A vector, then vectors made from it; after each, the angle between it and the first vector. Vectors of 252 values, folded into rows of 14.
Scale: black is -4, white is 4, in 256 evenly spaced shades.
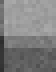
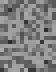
orthogonal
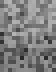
partly aligned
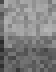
nearly parallel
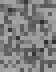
orthogonal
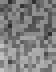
partly opposed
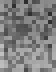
partly opposed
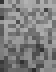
partly aligned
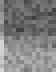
nearly opposite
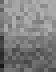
nearly parallel
